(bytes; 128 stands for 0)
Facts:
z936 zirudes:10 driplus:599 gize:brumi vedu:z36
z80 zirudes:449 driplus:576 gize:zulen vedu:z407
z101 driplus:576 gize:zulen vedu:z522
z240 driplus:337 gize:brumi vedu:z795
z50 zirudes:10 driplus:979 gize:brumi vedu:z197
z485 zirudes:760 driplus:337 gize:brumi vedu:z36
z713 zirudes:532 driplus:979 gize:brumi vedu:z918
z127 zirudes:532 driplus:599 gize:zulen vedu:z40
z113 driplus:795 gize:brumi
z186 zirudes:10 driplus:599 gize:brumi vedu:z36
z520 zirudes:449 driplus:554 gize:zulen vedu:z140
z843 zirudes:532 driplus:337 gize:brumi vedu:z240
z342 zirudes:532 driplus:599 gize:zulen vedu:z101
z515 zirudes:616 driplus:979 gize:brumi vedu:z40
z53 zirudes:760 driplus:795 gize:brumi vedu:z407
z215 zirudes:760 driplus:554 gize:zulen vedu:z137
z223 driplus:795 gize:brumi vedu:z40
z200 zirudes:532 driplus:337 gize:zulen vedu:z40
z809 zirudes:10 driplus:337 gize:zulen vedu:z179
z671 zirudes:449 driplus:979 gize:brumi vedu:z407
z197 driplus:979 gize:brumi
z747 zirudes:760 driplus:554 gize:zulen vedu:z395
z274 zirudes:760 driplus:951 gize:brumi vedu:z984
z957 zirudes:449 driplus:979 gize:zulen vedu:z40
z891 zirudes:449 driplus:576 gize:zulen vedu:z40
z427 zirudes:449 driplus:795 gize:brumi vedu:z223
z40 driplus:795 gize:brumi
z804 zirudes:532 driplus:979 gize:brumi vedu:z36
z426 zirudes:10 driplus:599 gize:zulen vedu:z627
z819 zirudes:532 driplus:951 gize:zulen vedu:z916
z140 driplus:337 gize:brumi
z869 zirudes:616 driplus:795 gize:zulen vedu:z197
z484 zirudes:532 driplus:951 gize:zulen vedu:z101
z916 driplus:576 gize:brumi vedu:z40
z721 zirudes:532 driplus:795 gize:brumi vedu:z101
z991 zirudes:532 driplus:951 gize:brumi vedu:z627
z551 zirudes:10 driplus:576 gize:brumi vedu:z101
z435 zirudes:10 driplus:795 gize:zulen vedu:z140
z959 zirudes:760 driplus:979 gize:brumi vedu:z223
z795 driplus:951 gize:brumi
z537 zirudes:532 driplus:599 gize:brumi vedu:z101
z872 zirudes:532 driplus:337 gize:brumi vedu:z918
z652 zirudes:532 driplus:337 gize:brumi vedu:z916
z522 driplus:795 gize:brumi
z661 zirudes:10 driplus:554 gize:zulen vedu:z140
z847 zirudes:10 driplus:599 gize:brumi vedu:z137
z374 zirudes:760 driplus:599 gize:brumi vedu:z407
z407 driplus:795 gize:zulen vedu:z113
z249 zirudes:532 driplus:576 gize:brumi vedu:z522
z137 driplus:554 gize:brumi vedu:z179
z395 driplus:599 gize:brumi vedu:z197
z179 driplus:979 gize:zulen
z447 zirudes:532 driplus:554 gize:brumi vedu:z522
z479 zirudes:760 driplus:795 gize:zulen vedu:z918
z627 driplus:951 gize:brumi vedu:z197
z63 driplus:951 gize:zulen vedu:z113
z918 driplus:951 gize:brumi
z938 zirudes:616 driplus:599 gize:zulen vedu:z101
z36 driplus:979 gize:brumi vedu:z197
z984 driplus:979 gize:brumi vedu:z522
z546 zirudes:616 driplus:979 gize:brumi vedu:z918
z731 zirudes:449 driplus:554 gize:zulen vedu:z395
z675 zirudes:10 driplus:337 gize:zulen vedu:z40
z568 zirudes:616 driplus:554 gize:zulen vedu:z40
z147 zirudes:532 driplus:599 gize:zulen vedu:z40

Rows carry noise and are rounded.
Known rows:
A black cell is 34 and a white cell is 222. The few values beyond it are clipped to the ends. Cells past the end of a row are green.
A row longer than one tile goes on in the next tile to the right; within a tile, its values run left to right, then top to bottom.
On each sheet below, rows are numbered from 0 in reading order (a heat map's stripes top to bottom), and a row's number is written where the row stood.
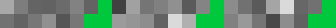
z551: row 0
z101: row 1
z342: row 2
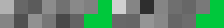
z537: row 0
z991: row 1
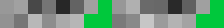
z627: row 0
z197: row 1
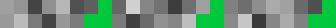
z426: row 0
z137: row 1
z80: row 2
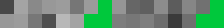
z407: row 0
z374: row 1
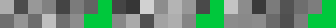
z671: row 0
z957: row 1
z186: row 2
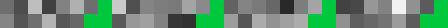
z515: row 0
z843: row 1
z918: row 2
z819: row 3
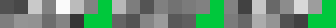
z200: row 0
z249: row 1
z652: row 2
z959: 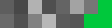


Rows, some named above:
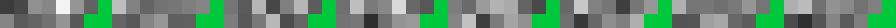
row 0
z819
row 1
z249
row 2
z515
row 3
z661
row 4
z80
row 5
z137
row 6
z713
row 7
z447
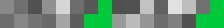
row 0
z484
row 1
z675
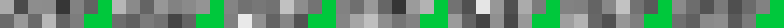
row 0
z671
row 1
z721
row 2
z809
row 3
z240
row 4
z427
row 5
z938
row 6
z274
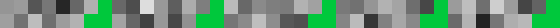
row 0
z395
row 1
z427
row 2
z872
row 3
z80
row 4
z731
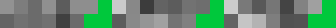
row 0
z53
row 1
z50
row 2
z485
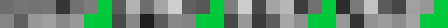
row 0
z795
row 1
z215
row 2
z747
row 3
z916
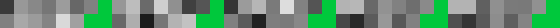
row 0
z179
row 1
z731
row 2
z568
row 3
z447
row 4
z447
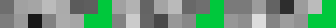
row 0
z520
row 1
z869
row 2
z140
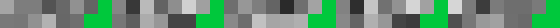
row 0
z546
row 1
z652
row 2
z984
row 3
z652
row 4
z804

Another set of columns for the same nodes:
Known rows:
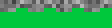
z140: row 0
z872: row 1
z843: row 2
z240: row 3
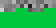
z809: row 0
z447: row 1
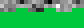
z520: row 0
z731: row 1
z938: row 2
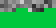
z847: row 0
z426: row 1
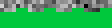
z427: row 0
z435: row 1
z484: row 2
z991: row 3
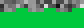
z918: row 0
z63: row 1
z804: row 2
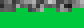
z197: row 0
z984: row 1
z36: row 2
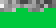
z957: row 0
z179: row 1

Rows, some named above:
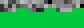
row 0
z984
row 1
z731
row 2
z916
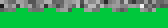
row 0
z447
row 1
z53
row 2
z551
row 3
z484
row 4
z215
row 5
z407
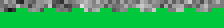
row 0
z747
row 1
z551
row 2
z485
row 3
z675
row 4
z671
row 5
z200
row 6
z652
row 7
z537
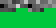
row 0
z627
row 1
z50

